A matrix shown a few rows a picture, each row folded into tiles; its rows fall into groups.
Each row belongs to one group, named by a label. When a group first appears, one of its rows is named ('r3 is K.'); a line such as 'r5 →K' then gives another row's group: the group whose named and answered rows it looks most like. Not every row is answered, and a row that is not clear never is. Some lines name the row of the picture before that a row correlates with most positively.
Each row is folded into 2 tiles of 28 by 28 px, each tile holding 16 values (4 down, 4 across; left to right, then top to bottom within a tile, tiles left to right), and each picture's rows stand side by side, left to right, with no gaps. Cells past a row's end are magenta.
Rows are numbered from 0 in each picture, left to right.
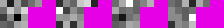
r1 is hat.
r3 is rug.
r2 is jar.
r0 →rug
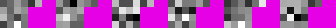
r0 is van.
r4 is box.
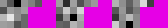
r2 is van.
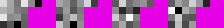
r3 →hat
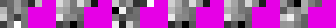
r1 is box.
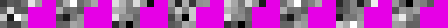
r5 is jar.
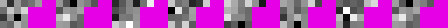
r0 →rug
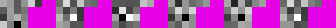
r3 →rug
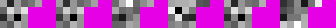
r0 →rug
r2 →jar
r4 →rug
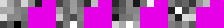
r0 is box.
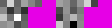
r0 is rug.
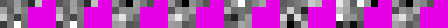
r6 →box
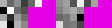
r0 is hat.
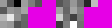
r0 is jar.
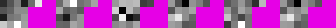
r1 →jar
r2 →hat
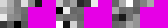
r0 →box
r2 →jar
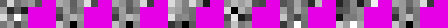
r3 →box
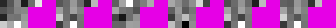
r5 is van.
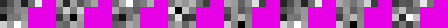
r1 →rug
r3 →hat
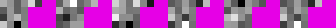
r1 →jar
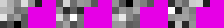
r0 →box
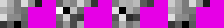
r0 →box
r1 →hat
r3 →box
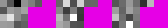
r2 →van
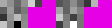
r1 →van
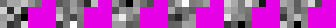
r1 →van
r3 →jar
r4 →box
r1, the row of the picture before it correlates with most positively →1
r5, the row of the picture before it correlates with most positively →0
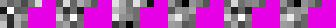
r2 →box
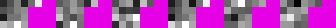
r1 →van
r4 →jar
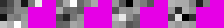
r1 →jar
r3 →hat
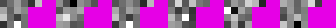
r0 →van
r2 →van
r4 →hat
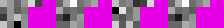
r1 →jar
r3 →jar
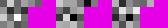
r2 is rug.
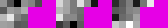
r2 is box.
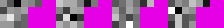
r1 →hat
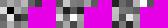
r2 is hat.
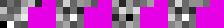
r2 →rug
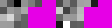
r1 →hat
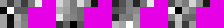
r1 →box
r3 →hat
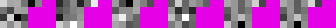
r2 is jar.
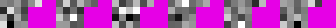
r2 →rug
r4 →van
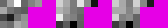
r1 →box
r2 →box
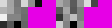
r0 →box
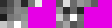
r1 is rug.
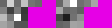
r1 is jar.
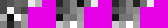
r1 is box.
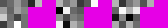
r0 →van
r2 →rug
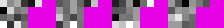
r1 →van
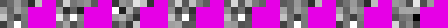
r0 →van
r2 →hat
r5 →van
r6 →van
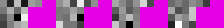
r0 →rug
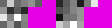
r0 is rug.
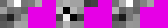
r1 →hat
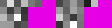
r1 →van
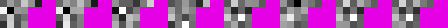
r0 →hat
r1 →hat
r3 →van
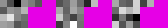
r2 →rug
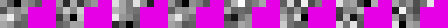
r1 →rug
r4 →jar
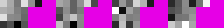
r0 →box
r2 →hat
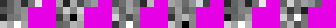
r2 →van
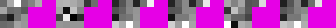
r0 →jar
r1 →hat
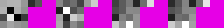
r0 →hat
